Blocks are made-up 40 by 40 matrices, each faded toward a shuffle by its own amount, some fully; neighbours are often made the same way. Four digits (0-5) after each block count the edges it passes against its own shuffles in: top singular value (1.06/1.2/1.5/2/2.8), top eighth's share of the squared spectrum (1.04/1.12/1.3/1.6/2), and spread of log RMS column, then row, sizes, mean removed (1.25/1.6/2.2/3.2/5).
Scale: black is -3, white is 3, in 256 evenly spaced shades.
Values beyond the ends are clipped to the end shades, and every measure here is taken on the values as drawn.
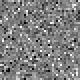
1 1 0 0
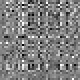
4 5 3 3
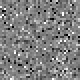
2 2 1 0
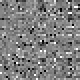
3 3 1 1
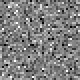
0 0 0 0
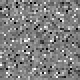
0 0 0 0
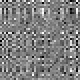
4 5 3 3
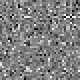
3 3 1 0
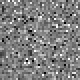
2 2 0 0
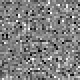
2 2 1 0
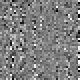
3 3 3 0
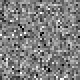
2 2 0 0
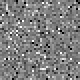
2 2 0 0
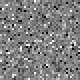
0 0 0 0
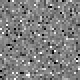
0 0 0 0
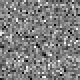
1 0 0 0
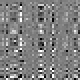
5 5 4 3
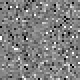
2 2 1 0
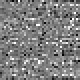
3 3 1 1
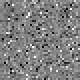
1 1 1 0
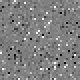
0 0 0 0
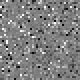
0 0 0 0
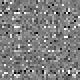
3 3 1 2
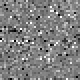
2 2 0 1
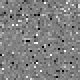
1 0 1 0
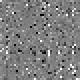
3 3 1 1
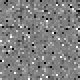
2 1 0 0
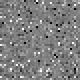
2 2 0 1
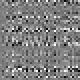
4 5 3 4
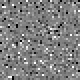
0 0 0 0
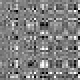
4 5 3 3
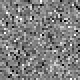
1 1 0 0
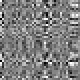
4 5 3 3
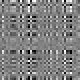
5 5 4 4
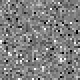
2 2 0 0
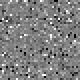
1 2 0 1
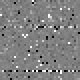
3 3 0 1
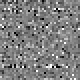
2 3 0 2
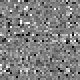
3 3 1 2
